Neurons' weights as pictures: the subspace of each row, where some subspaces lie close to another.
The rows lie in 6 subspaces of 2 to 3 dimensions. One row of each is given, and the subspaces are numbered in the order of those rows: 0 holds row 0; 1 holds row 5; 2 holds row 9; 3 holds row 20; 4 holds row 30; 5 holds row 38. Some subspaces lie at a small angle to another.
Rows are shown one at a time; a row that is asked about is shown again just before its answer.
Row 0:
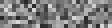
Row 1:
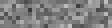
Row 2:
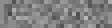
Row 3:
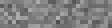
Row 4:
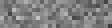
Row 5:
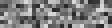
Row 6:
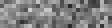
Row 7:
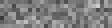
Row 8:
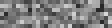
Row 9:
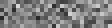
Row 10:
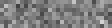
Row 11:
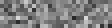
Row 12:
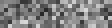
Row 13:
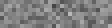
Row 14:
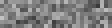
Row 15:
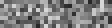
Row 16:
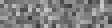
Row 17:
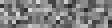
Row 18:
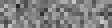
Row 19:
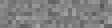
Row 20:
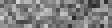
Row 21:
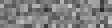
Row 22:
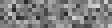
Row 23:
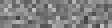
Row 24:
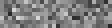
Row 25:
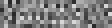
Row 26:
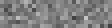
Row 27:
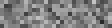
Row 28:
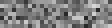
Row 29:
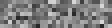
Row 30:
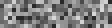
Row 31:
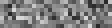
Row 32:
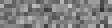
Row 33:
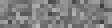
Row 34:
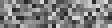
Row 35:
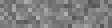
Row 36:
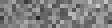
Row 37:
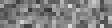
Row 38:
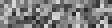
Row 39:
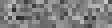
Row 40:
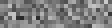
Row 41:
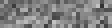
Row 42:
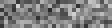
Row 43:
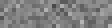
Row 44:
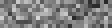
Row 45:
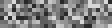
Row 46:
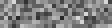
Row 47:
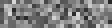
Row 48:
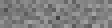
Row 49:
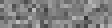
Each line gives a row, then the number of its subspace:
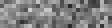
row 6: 3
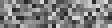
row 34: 3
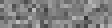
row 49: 0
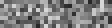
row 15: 0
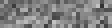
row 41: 5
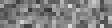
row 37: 3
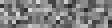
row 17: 1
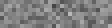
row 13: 2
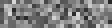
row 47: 5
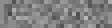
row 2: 5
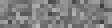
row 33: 1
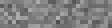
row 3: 1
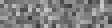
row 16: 0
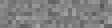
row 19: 1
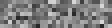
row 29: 1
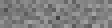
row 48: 0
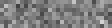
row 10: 2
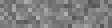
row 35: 4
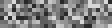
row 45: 4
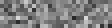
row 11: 0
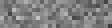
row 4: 3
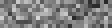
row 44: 3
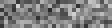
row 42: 2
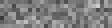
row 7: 5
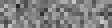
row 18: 2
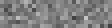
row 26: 0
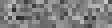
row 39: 4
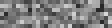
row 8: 1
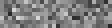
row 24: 3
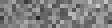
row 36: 2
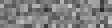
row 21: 4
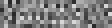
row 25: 5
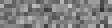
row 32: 4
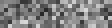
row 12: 2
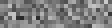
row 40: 5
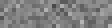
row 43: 2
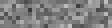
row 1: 1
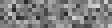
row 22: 4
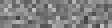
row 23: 0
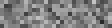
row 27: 2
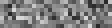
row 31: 5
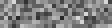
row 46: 1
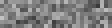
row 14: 5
